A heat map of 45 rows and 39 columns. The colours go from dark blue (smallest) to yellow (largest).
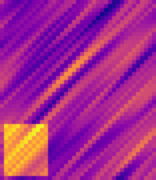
An odd patch, higher than its surroundings, sits in the bottom left. The ninth with the highest average is the bottom left. The values are skewed, with a long tail toward high values. Neither half mirrors the other. Overall the values sit about 40% of the way up the scale. The grain runs diagonally up to the right.
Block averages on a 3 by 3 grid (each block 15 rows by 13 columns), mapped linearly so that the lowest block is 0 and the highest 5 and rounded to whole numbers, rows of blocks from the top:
001 / 112 / 502
